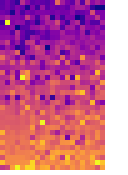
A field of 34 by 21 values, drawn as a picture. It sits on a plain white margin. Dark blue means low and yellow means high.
The bottom left is the smoothest part. The field climbs toward the bottom. No row or column stands out. No regular stripes run through it. In the bottom left lies a patch that is calmer than the rest. The grain is fine, like static.
